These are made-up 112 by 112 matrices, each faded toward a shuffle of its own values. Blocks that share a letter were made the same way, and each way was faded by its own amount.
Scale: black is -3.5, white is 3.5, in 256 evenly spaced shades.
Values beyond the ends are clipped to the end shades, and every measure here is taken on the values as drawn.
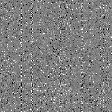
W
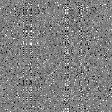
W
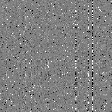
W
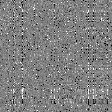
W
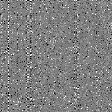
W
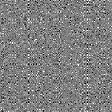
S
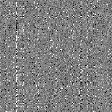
S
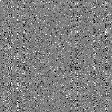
W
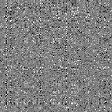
S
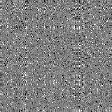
S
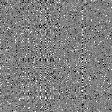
W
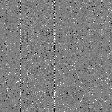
W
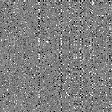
W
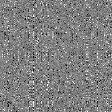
W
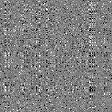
S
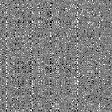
S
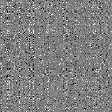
W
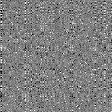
S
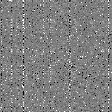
W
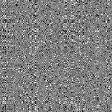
S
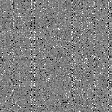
W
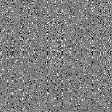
W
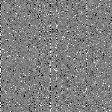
W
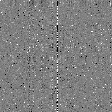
W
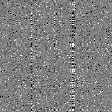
W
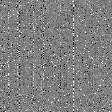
W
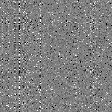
W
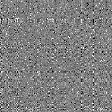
S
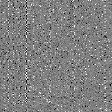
W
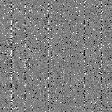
W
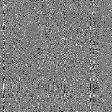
W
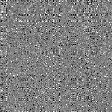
S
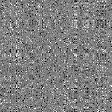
W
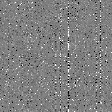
W
